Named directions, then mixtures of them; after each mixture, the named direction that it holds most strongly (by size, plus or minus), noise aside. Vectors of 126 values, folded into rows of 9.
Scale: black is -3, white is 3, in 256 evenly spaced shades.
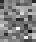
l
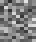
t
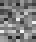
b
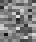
l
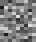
t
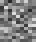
t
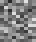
t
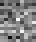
b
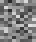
t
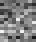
b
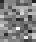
l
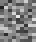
t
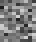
l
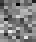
l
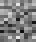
b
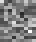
t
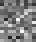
b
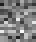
b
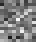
b
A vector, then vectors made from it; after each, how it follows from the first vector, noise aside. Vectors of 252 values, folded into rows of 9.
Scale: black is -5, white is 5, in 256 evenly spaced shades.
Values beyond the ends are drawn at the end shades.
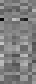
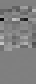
partly zeroed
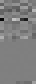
partly zeroed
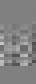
partly zeroed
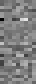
sign-scrambled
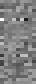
sign-scrambled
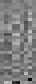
wrapped around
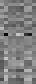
wrapped around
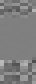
partly zeroed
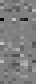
partly zeroed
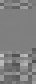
partly zeroed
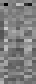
wrapped around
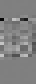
partly zeroed
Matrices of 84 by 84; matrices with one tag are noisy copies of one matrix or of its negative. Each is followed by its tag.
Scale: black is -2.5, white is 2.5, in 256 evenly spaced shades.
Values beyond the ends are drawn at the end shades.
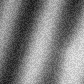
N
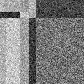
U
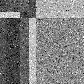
U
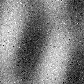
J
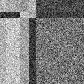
U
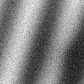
N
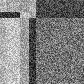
U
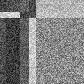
U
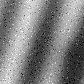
N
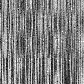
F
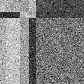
U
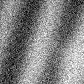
N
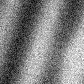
N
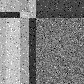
U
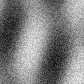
J
